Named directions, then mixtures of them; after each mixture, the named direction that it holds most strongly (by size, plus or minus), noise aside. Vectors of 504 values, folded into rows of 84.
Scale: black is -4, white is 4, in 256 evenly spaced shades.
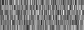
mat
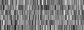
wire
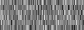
mat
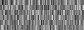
wire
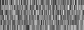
mat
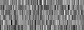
wire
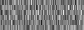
mat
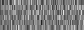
mat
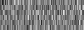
mat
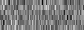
wire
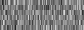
wire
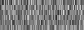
mat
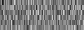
mat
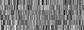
wire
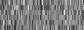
wire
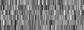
wire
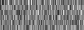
mat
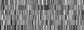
wire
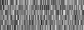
wire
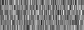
mat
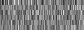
mat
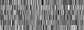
mat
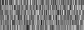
mat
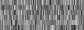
mat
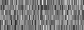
wire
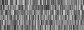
wire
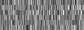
mat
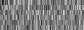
mat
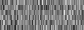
wire
